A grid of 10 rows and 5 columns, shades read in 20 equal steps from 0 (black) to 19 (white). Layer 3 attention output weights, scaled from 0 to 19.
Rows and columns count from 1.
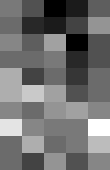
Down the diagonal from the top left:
9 3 12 3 8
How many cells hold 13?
3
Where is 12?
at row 3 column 3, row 6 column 3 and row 7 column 4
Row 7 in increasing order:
8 10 10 11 12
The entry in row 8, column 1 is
17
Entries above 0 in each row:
4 5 4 5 5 5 5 5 5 5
